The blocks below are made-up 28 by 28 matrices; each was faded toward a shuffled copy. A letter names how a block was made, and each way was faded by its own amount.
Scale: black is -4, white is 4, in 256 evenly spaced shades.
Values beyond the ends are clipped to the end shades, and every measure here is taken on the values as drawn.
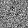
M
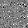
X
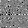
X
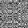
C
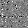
X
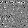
X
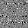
X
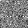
M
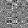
C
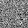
M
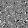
X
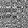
C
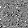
X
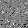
X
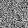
M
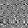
C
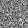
M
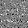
X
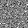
M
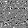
X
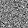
M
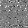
X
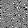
X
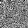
M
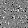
X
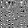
C
